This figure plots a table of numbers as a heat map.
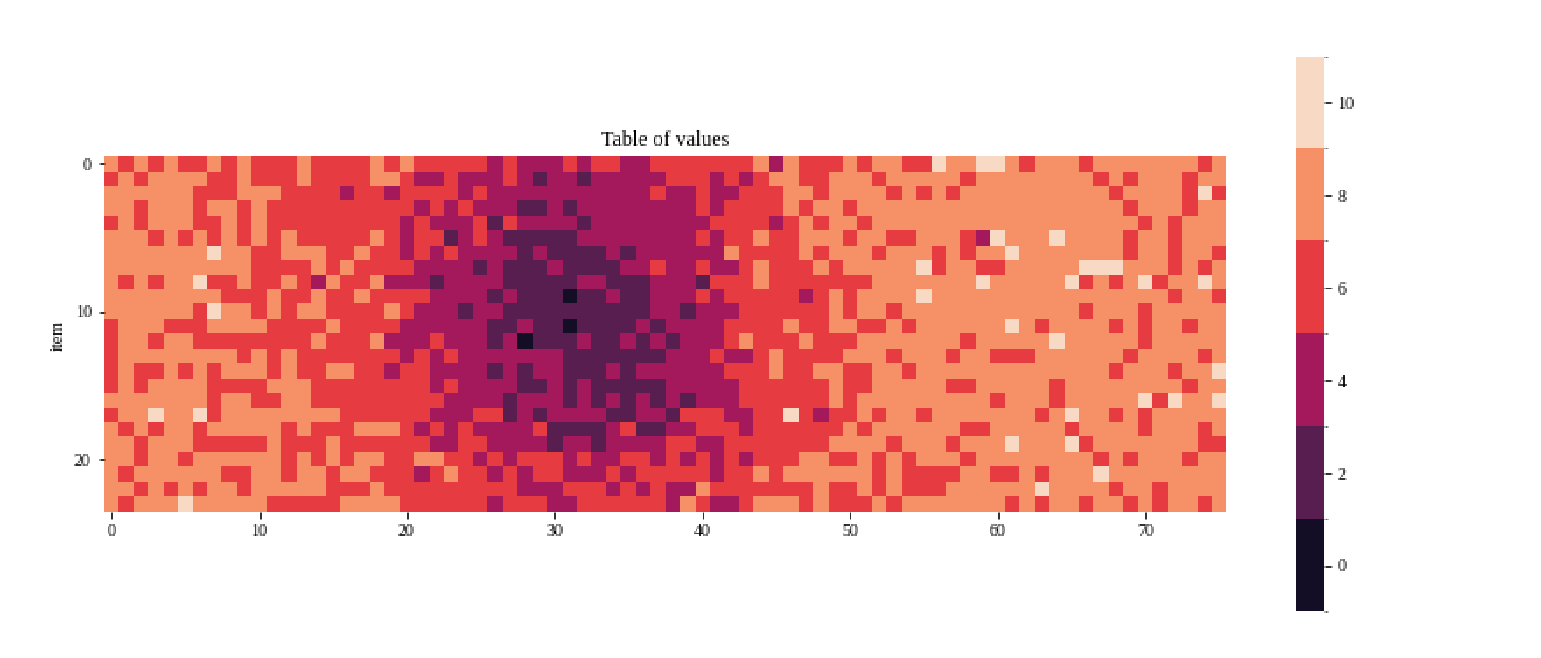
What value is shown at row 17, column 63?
6
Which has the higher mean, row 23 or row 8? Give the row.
23
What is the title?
Table of values
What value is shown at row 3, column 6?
6
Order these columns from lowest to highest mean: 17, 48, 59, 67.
17, 48, 59, 67
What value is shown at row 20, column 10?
8
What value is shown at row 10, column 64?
8
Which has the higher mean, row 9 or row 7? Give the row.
7
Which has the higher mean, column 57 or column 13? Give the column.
57
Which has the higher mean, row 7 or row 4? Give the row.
7
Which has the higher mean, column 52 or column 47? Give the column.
52
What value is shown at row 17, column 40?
6
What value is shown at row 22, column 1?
8
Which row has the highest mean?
23
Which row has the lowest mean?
11
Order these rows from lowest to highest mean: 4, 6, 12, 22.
12, 4, 6, 22
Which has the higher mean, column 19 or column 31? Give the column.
19
